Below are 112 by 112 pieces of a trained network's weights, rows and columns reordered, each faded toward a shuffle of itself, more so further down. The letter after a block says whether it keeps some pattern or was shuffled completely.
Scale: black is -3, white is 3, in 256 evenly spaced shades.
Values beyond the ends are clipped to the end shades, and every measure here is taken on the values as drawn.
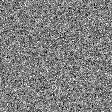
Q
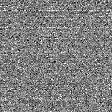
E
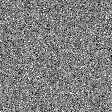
Q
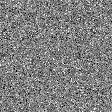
Q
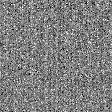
E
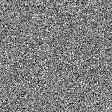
Q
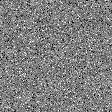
Q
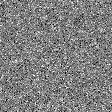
Q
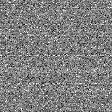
E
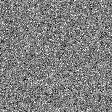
Q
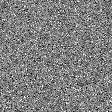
Q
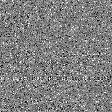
E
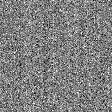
E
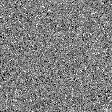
E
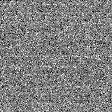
E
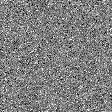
Q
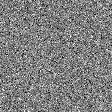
Q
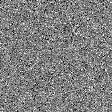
E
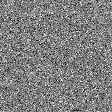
Q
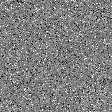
Q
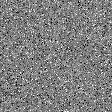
Q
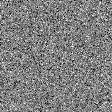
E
